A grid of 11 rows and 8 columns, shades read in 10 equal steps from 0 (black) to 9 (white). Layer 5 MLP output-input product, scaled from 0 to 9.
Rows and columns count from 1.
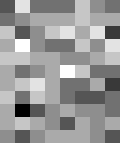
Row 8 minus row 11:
2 1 2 0 -2 -3 -2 1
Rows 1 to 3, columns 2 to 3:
8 4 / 5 6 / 3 5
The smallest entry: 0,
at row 9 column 2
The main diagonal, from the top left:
3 5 5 4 5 7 6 4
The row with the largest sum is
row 5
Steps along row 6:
down up up up down down same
